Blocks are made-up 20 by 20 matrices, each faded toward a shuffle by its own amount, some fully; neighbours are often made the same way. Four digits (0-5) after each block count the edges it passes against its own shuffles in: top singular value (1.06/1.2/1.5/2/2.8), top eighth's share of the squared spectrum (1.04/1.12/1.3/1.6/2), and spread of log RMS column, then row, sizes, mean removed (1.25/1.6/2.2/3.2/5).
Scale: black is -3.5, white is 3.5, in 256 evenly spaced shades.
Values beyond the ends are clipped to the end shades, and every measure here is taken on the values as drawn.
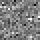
0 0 0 0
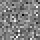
1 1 0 0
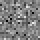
0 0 0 1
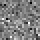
1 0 0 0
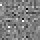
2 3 1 1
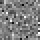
0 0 0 0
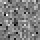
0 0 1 0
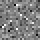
0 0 0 0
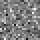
0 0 0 0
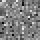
2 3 1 0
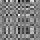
4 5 4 3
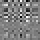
4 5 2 3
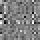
3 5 2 2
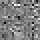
3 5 2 1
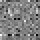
3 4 1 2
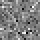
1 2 0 0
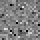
0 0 0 1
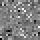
1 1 0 1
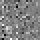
2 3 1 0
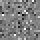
2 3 1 0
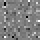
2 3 1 0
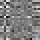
4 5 3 3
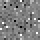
0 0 0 0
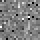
1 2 0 0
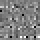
3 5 0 2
